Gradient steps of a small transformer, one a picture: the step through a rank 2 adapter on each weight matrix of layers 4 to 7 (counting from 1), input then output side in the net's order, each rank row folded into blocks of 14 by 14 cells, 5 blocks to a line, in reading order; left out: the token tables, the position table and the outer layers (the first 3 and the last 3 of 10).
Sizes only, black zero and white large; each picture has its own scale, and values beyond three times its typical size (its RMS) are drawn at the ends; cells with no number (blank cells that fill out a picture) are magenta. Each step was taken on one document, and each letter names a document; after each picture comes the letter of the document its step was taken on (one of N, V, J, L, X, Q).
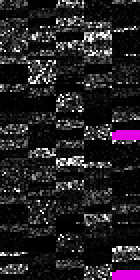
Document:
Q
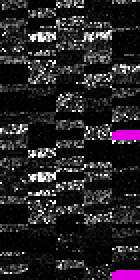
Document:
Q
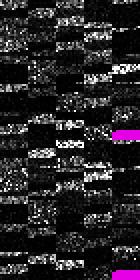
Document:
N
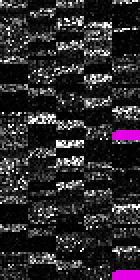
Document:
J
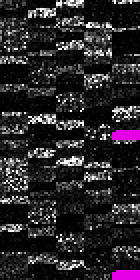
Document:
J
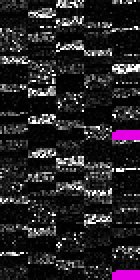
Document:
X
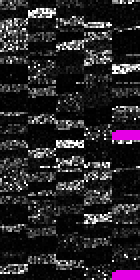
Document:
N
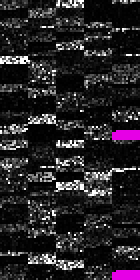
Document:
X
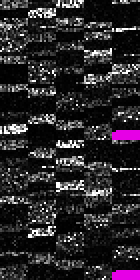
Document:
X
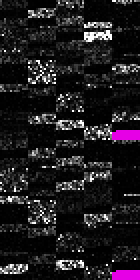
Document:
Q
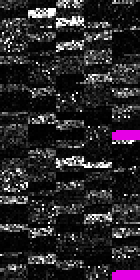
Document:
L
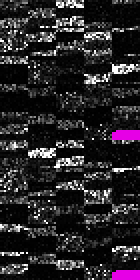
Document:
N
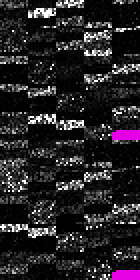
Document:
J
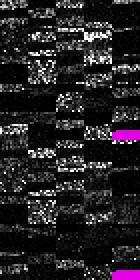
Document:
Q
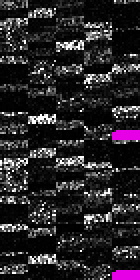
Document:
J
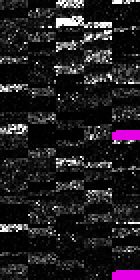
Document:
L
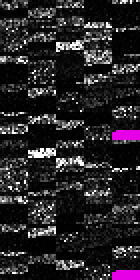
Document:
J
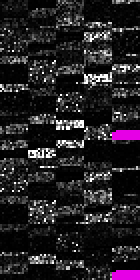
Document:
Q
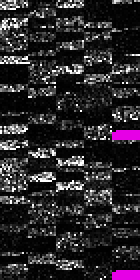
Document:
X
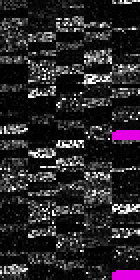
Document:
X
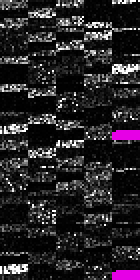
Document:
X
